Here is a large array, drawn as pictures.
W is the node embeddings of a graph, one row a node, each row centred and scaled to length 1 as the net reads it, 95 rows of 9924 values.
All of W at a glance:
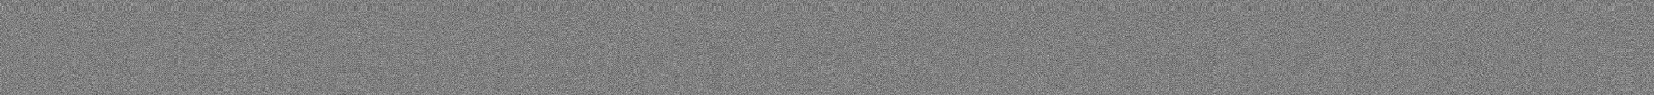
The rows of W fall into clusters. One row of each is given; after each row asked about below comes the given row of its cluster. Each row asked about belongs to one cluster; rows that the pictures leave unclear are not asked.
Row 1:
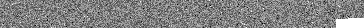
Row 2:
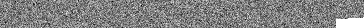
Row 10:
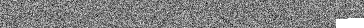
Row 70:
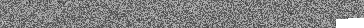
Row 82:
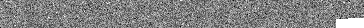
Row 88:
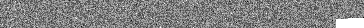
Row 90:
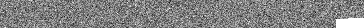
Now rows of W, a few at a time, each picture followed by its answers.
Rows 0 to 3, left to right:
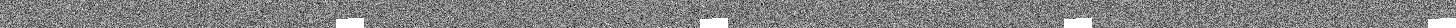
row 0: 82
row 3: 90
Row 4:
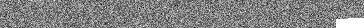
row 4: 90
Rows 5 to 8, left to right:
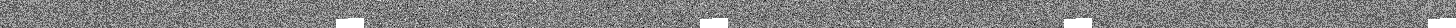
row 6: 10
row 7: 10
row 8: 10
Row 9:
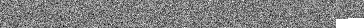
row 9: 10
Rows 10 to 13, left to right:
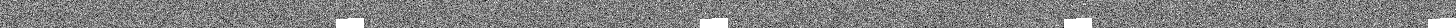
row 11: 88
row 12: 70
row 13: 90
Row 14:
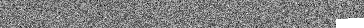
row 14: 1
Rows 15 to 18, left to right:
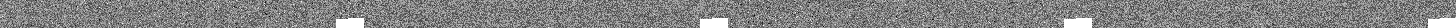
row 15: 82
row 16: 10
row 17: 1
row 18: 2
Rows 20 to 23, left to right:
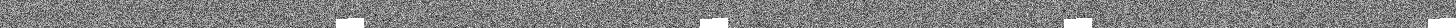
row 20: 10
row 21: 70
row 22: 82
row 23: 2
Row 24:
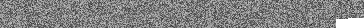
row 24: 82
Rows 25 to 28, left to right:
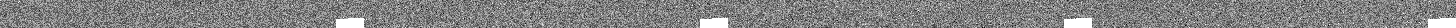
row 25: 90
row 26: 2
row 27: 70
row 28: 1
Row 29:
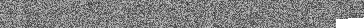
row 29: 82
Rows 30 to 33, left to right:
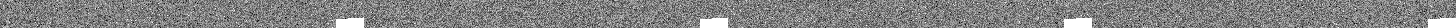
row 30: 88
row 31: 2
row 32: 1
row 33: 1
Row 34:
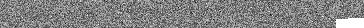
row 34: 10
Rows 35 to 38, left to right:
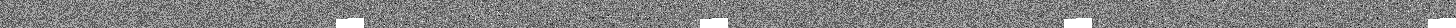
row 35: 2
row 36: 88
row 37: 90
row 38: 88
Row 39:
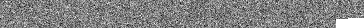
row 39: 82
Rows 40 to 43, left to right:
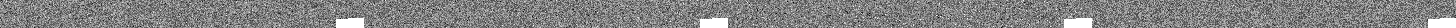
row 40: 82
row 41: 1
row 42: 88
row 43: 2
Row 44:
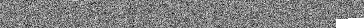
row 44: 82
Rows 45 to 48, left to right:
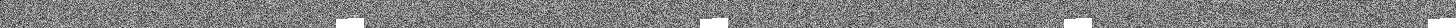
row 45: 2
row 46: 70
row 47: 2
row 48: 10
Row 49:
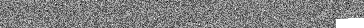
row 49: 90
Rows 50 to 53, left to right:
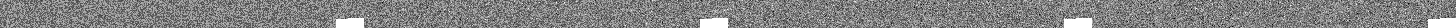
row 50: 88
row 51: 90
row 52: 10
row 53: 82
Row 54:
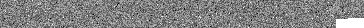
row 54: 10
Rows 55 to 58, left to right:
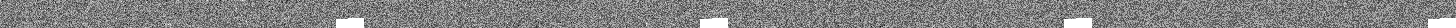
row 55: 2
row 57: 90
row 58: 2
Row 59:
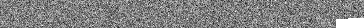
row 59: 70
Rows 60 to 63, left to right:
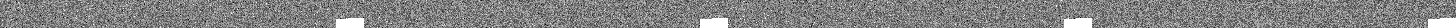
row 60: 88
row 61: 2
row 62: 88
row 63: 2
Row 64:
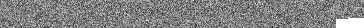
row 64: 10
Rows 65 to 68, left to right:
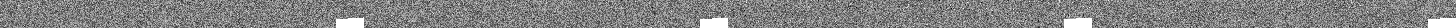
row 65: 2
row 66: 70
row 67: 90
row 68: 10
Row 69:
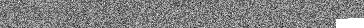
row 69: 90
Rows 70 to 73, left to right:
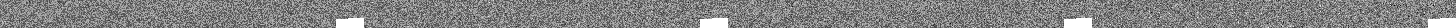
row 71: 90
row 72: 70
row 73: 1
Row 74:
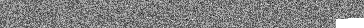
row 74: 88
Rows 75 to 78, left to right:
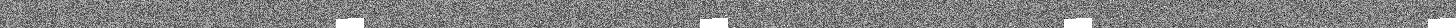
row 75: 88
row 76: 82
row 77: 90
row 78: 1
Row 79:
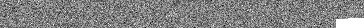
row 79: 90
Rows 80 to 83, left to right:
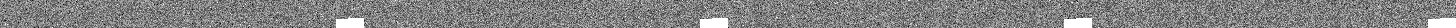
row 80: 10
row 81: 90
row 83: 90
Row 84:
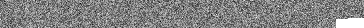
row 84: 2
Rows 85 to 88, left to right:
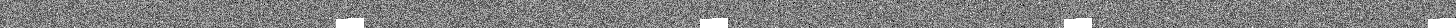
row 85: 88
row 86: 1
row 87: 88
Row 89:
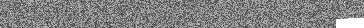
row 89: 90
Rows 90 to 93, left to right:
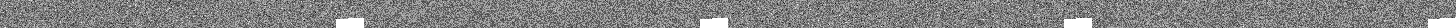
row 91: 70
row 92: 82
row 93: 2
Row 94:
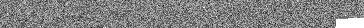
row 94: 70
